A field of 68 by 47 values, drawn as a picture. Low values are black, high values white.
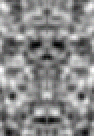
No lone cell stands out from its neighbours. No row or column stands out. No seam splits the table. It is mirror symmetric from left to right. No overall slope runs across the table. The texture is blotchy.
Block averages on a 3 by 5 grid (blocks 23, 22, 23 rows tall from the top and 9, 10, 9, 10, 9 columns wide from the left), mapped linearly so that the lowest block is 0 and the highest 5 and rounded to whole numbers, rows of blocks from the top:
43234
53035
13131
